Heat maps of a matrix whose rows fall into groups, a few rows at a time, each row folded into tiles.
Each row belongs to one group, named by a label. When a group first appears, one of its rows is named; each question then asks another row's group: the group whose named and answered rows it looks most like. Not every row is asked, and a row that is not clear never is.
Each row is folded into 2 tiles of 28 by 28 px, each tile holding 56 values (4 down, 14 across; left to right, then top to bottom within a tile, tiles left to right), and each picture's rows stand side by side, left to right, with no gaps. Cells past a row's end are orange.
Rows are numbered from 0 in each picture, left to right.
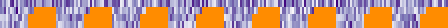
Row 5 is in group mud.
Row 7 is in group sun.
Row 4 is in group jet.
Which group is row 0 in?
mud
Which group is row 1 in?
mud
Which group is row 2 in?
sun
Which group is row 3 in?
mud
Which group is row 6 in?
jet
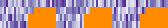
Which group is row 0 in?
sun
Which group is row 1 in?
jet
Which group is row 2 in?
mud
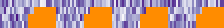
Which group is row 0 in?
sun
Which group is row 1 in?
jet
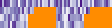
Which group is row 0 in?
jet
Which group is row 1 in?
mud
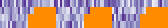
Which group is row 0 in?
jet
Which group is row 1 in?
mud
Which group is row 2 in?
sun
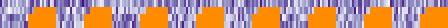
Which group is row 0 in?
sun
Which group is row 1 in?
mud
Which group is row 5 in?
sun
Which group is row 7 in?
mud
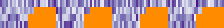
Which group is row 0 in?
sun
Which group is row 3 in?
sun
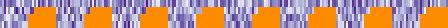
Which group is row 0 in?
mud
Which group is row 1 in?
mud
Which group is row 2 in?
mud
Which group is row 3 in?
sun
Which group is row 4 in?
sun
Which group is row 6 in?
jet
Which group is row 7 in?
jet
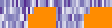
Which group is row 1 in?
mud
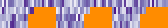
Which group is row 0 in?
mud
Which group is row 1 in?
sun
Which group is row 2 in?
jet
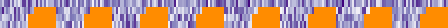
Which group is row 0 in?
jet
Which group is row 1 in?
mud
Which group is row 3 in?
sun
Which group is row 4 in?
jet
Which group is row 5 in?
sun
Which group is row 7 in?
mud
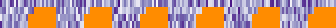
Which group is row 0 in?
mud
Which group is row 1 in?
jet
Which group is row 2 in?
sun
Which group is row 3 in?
sun
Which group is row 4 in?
sun
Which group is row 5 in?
jet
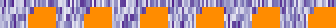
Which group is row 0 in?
mud
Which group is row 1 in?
mud
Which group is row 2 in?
mud
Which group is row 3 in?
mud
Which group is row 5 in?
mud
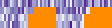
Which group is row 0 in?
jet
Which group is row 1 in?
jet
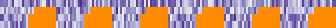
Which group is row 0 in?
sun
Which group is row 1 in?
jet
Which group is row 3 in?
sun
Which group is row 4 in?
sun
